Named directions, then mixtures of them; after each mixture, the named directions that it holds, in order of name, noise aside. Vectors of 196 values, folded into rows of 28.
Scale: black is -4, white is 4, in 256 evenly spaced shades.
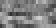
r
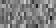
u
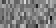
u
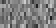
u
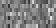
r, u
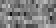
r, u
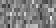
r, u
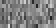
u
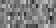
r, u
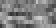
r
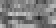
r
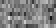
r, u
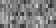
r, u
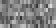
r, u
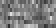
r, u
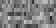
r, u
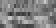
r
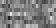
r, u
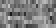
r, u
